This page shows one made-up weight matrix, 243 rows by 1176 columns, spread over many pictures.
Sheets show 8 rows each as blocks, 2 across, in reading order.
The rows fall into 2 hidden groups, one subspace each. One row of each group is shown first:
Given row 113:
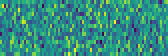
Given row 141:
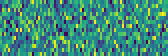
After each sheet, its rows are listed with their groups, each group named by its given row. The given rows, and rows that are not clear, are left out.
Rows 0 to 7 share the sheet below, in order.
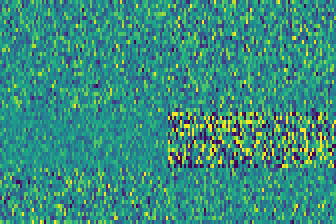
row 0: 141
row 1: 141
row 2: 113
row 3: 141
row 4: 113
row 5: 113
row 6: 113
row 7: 113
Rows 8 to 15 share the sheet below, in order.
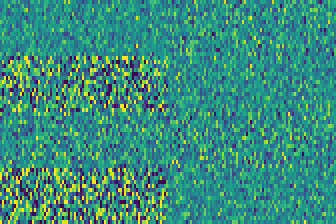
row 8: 113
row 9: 113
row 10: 113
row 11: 141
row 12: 113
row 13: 141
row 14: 141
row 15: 113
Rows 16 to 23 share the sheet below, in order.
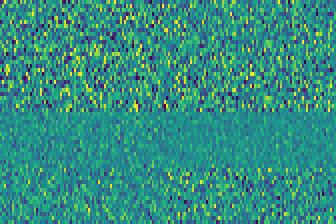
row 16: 113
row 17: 141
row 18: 113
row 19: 141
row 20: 141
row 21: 141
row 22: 113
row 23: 113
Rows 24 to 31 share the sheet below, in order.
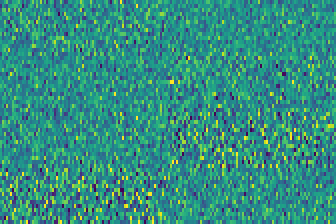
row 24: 141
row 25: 141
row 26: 141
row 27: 113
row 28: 141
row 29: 141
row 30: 141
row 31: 141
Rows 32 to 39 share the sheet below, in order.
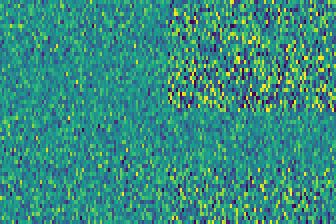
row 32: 113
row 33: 113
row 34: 141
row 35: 113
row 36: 113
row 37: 113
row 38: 141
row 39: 141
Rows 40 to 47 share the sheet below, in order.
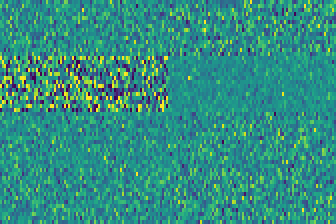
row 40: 141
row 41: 141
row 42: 113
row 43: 113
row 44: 113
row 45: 113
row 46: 141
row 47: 141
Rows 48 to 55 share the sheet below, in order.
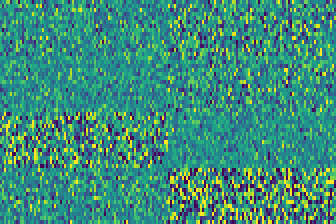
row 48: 113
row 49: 141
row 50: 113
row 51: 141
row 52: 113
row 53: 113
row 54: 113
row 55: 141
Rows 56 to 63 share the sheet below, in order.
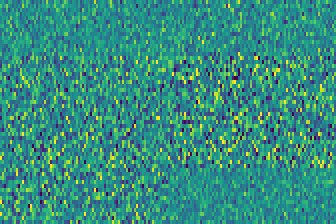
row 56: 141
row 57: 113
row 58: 141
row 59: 113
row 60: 113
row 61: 113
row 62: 113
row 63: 141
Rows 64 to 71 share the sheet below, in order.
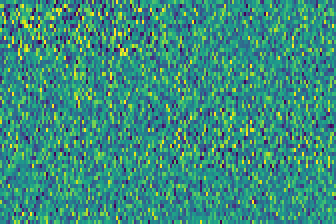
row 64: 113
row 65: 113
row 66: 113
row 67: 141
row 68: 141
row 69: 141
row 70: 113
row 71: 113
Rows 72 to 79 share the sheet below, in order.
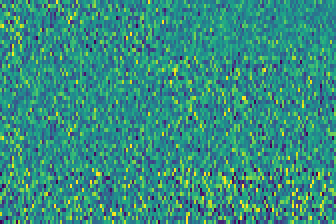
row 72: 113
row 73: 113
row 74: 141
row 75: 113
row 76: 113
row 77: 113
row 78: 113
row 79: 113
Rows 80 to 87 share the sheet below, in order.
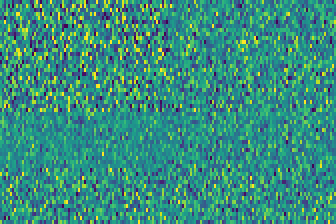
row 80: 113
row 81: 113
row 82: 141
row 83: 141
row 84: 113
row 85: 141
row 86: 141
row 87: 141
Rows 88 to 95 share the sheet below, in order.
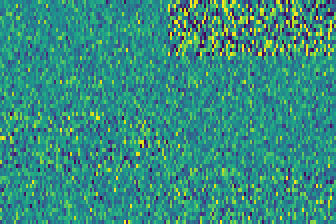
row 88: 113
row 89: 141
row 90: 113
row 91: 141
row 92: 113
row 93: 141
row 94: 113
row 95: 141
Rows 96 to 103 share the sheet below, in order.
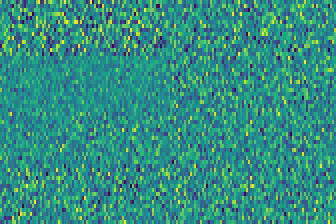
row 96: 113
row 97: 113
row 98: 141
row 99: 141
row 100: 113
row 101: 141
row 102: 113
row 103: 141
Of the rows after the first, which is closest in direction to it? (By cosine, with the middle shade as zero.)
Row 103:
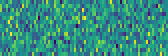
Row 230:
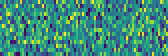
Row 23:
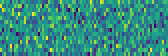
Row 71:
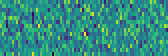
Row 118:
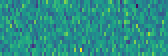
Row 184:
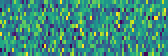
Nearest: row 118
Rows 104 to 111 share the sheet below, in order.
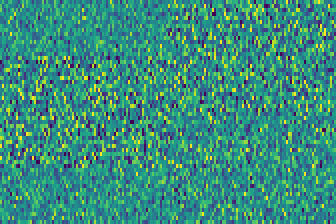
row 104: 141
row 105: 113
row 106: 113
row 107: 141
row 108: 113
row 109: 141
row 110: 141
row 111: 141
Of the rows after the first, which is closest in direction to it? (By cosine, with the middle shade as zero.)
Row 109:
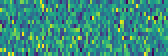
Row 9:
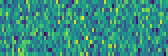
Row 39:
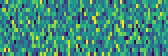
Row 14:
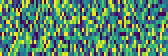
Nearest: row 39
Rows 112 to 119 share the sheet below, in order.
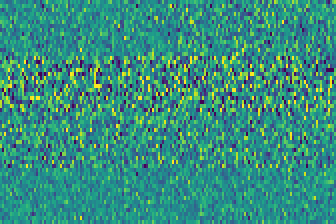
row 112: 141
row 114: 113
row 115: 141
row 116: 141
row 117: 141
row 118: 141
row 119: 141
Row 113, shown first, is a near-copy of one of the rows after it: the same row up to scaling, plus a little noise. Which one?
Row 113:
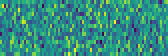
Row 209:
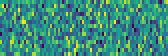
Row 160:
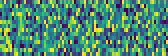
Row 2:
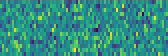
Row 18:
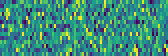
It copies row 209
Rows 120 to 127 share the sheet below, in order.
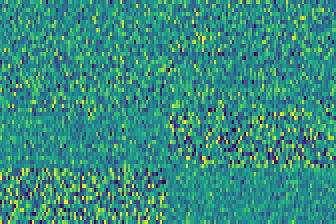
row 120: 141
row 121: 113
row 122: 141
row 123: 113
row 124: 113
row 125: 113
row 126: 141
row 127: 113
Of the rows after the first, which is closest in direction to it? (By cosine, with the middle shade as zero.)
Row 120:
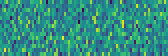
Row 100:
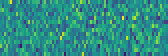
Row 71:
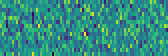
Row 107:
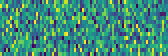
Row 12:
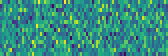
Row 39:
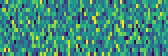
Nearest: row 39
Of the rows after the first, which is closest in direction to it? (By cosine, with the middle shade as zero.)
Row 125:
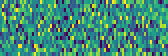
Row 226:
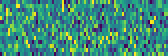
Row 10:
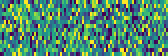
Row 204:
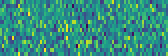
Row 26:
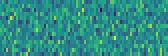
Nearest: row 10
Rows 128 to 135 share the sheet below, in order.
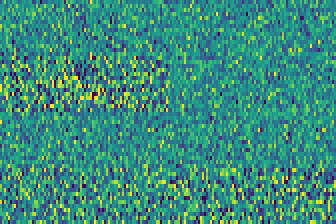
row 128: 113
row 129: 113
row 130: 113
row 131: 113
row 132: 141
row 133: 141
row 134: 141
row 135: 141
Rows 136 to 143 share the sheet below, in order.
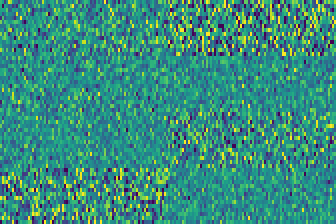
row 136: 113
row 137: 113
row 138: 113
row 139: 141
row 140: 113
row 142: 141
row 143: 141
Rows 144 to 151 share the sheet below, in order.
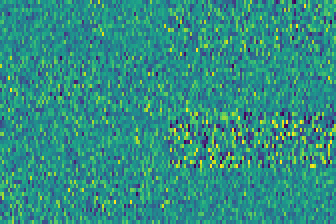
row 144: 113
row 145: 141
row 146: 141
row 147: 113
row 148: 113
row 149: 141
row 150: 113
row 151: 141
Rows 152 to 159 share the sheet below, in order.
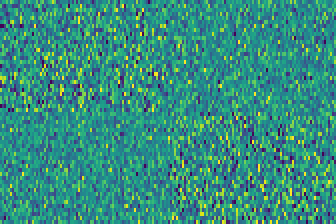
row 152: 113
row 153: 113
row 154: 141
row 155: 113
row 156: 141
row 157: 113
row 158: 141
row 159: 141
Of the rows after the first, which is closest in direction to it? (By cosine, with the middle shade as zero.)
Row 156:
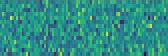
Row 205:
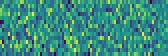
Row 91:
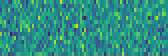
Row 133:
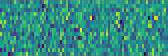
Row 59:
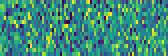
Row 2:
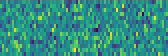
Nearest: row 133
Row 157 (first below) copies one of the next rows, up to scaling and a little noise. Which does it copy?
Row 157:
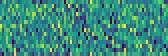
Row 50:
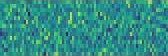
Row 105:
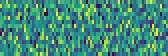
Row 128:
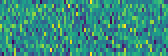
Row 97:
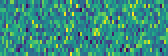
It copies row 128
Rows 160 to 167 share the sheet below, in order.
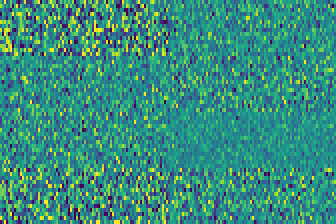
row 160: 113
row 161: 113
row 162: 113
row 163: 141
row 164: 141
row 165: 141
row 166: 113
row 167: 113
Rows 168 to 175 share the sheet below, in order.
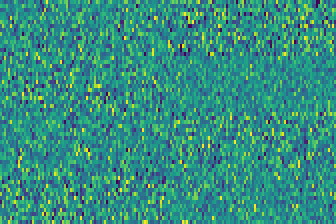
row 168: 141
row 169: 113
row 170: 113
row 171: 141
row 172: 113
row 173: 113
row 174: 141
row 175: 113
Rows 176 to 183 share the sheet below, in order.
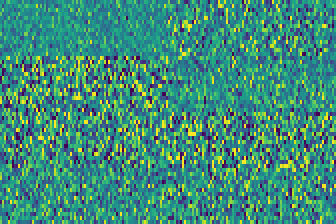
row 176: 113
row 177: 113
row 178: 113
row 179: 113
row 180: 113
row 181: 113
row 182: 141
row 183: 141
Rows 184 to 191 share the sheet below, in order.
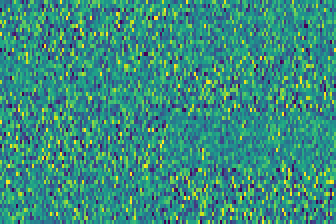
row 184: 141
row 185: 113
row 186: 113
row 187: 113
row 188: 141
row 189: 113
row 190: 113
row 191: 141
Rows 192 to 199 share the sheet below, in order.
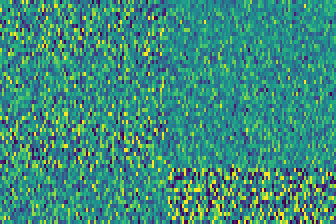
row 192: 141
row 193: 141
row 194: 141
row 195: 113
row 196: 141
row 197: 113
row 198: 141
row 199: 113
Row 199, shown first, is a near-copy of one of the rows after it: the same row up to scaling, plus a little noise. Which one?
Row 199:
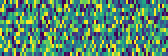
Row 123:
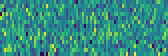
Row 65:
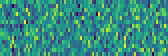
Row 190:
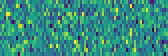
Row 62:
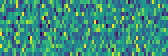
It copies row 62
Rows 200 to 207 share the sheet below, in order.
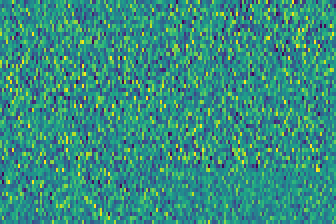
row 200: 113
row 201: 113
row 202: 141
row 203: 141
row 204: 113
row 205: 113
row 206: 113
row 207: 113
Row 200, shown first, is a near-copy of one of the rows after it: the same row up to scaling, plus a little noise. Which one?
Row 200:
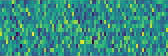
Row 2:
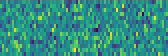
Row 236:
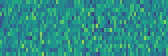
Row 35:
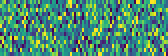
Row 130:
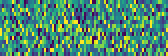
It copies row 130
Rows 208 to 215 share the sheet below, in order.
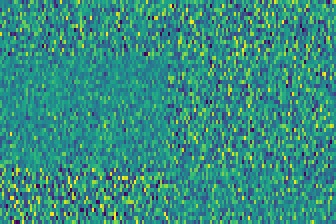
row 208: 141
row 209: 113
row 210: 113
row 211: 141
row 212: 113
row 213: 141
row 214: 113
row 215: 141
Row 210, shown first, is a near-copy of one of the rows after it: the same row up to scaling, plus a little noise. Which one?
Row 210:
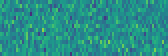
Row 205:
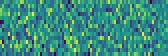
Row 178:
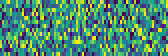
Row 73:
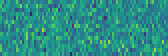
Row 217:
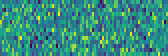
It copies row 73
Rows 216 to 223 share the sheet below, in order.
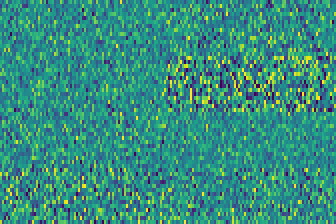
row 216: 141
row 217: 113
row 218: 113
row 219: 113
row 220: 141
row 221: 141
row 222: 141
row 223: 113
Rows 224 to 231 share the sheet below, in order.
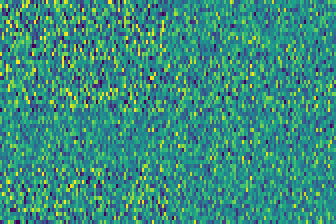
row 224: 141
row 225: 113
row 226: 113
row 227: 141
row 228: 141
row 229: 141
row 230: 113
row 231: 141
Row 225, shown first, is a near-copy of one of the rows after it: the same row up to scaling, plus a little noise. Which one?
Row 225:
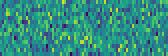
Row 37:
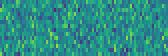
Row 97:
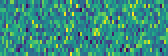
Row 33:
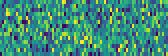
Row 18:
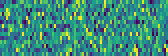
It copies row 33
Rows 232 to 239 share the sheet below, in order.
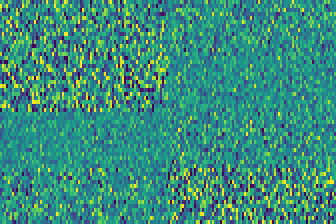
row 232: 141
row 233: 113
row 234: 141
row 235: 141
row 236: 113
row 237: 141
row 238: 113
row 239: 141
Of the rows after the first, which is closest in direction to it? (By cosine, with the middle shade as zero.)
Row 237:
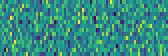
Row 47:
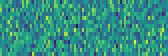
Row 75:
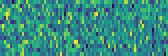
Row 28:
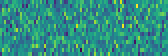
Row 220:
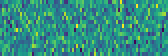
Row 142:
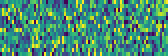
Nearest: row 47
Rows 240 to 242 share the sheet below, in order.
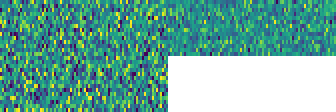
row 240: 141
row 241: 141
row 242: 113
